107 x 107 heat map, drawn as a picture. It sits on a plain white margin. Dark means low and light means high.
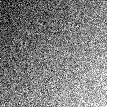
The histogram is bell-shaped. No regular stripes run through it. No single row or column stands out from its neighbours. Overall the values sit about 50% of the way up the scale. The top left is the ninth with the lowest average. Values rise toward the bottom right.
